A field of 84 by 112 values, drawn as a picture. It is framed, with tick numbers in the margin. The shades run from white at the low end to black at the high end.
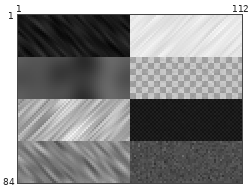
It is made of 4 by 2 panels. Panel 1,1: very high, slanting down to the right, faint in contrast. Panel 1,2: very low, slanting up to the right, faint in contrast. Panel 2,1: high, smooth. Panel 2,2: low, checkered. Panel 3,1: low, slanting up to the right. Panel 3,2: very high, checkered, faint in contrast. Panel 4,1: middling, slanting down to the right. Panel 4,2: high, fine-grained, faint in contrast.
